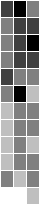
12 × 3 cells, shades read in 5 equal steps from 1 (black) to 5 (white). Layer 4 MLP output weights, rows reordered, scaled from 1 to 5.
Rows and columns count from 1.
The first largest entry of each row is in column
3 1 1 1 2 3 1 1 1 1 2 1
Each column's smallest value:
2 1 1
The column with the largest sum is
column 1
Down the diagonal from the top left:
2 2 1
